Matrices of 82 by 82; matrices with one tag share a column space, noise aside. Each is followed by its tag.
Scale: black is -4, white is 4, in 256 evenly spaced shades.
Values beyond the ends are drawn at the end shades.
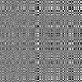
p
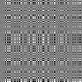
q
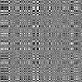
p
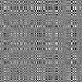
p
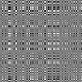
p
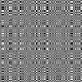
p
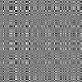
p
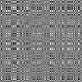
p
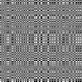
q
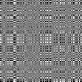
q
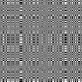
q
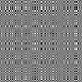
p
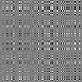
p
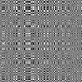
p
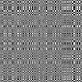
p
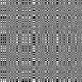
q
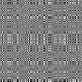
q
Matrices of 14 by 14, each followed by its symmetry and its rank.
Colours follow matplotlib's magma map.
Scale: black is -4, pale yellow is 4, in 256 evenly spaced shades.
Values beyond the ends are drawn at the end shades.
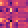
neither, rank two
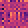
neither, rank two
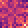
symmetric, rank three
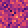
symmetric, full rank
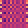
neither, rank one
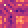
symmetric, rank three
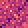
symmetric, full rank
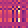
neither, rank one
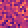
antisymmetric, full rank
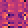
neither, rank two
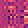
neither, rank two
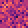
symmetric, full rank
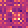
symmetric, rank three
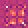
symmetric, rank three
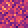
symmetric, full rank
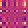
neither, rank one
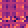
neither, rank two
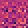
neither, rank two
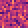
antisymmetric, full rank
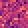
antisymmetric, full rank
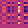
neither, rank one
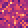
symmetric, full rank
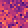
antisymmetric, full rank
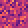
antisymmetric, full rank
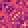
symmetric, full rank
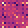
symmetric, rank three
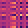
neither, rank one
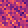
antisymmetric, full rank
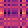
neither, rank one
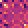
symmetric, rank three
